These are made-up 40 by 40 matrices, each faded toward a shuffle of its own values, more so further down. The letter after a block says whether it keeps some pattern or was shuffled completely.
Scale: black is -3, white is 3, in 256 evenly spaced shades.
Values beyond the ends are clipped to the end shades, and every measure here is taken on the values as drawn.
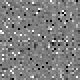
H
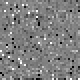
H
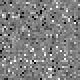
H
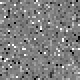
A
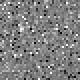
A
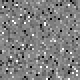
A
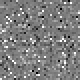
H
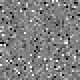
A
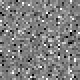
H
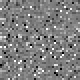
H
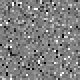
A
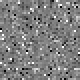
H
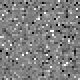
A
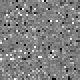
A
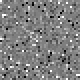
A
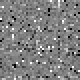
H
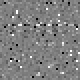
H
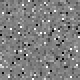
A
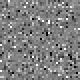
H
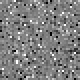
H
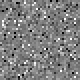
A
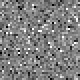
A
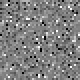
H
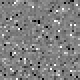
A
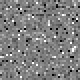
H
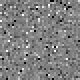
A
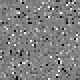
A
